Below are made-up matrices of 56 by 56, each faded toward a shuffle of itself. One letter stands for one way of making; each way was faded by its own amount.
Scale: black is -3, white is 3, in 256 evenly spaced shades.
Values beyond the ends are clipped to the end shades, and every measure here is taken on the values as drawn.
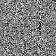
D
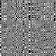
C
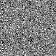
D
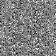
D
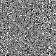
D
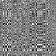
C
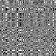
C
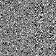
D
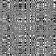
C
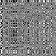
C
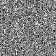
D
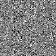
D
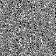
D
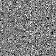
D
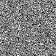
D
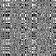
C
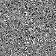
D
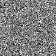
D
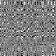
C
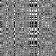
C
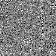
D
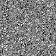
D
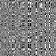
C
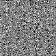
D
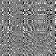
C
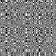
C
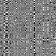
C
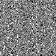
D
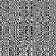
C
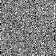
D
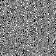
D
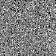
D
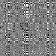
C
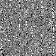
D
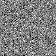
D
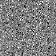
D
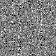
D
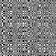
C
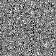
D
